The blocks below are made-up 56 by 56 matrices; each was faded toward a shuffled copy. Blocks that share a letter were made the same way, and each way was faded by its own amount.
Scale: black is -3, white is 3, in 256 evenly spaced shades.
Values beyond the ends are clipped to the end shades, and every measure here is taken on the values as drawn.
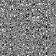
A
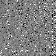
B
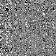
A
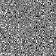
A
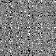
A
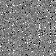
B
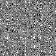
A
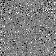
B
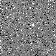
B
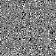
A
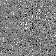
B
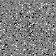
B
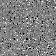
B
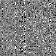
A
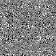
A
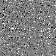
B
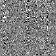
A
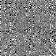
A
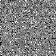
A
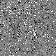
B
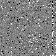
B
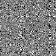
A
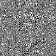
A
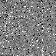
B
